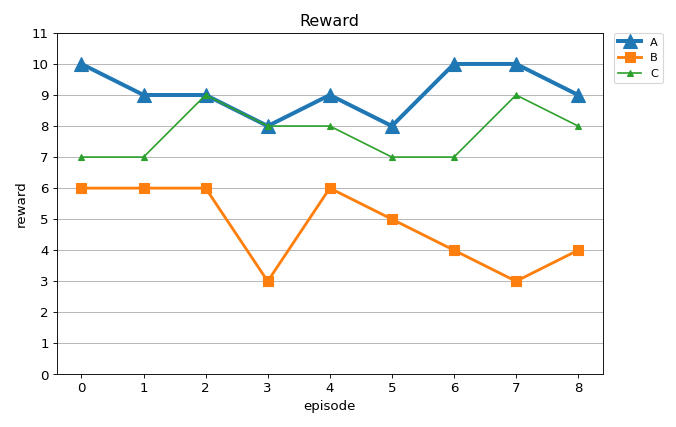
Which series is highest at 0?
A
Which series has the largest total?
A
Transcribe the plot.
Title: Reward
x-axis: episode, ticks 0 1 2 3 4 5 6 7 8
y-axis: reward, ticks 0 1 2 3 4 5 6 7 8 9 10 11
Legend: A, B, C
Values:
A: 10 9 9 8 9 8 10 10 9
B: 6 6 6 3 6 5 4 3 4
C: 7 7 9 8 8 7 7 9 8
